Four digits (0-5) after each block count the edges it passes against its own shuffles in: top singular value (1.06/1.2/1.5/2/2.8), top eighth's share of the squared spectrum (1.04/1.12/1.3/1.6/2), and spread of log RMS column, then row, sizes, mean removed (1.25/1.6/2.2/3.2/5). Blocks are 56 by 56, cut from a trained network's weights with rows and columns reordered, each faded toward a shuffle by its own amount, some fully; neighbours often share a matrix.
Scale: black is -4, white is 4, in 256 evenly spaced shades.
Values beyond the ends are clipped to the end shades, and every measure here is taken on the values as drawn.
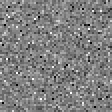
1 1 0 0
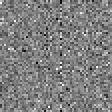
4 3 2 1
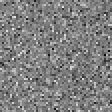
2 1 0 0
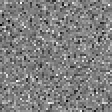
0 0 0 0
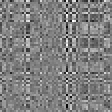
5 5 4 3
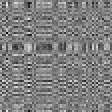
5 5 4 4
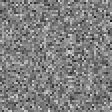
2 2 0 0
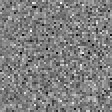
2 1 0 0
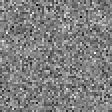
0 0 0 0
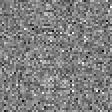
3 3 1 1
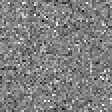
1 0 0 0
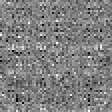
3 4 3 1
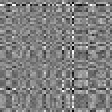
5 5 3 3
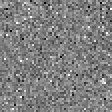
3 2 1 1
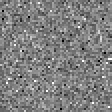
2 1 0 0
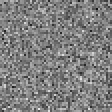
1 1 0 0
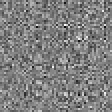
4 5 2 2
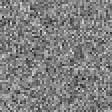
3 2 0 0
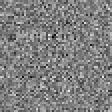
4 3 1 2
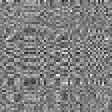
5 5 3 3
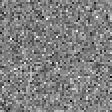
3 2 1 0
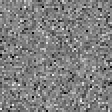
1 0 0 0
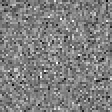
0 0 0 0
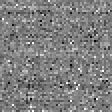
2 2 1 1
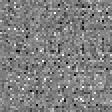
3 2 1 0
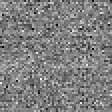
2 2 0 0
